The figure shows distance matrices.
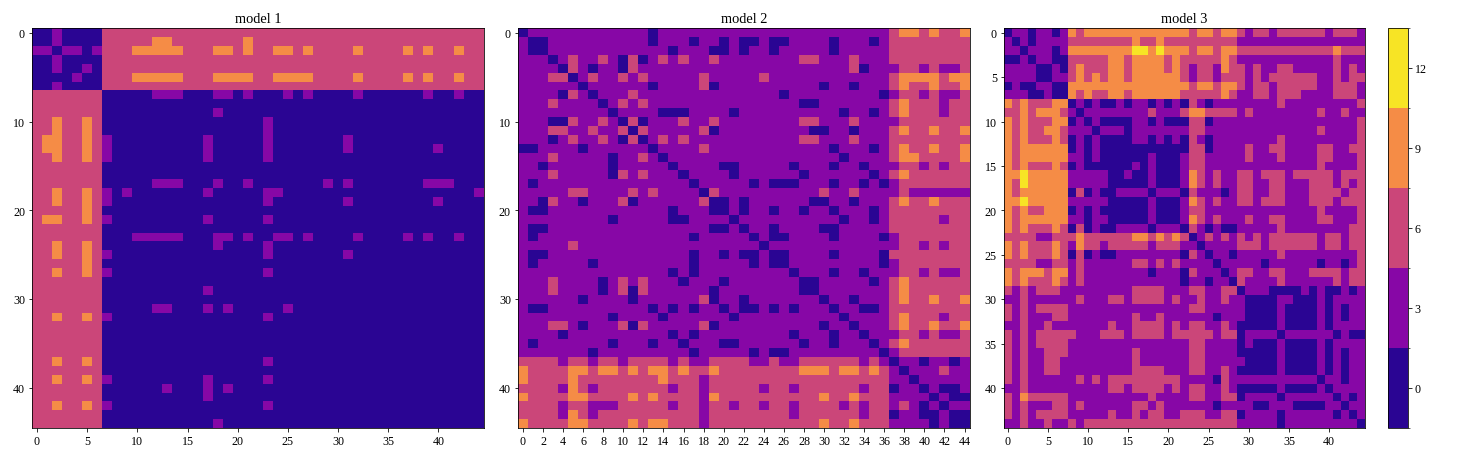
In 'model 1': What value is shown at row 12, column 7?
3
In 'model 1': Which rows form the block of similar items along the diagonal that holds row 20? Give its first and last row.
7 to 44
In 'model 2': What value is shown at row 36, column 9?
3
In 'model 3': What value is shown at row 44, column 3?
3
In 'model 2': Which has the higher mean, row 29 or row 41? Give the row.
41
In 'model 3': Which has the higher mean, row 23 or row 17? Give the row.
23
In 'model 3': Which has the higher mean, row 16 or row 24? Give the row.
24
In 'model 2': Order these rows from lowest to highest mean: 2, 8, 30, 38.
2, 30, 8, 38
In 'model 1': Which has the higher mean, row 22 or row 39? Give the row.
39
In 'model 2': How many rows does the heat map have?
45
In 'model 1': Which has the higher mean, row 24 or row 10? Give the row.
24
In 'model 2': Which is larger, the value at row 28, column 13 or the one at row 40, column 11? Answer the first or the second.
the second
